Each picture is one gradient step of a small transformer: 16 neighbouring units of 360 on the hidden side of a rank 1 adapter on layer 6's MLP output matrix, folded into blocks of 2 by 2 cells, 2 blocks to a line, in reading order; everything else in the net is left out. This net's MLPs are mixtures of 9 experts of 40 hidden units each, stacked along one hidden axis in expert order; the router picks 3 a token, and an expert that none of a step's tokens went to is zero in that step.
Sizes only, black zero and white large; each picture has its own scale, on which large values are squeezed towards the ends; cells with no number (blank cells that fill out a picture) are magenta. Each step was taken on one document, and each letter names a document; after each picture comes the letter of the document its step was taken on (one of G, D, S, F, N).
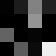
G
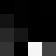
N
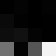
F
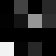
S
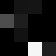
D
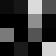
G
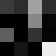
G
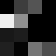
D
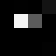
S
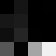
N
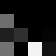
N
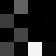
F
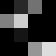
D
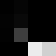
F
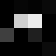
S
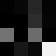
G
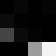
N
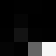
F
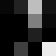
G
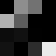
D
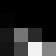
F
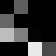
N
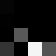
F
